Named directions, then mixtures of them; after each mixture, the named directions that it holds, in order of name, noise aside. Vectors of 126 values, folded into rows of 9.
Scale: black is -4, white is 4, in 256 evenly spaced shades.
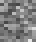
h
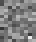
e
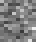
h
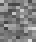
h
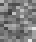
h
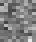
e, h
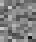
e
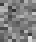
e, h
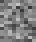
e, h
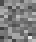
e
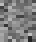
e, h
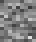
e, h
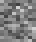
e, h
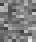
e, h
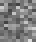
h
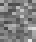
h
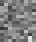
e, h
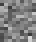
e, h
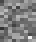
e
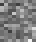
h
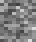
h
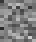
e, h
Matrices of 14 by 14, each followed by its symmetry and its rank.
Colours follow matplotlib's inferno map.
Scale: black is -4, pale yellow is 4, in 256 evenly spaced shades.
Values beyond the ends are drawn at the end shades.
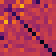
symmetric, full rank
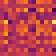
neither, rank two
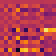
neither, rank two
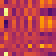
neither, rank two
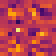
neither, rank three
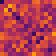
symmetric, full rank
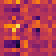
neither, rank two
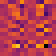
neither, rank two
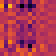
neither, rank two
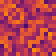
symmetric, full rank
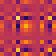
symmetric, rank one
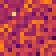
symmetric, full rank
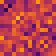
symmetric, full rank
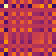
symmetric, rank one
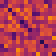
symmetric, full rank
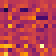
neither, rank three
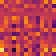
neither, rank three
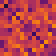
symmetric, full rank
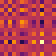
symmetric, rank one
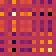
symmetric, rank one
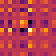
symmetric, rank one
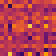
neither, rank three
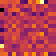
neither, rank three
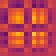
symmetric, rank one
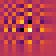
symmetric, rank one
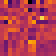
neither, rank three
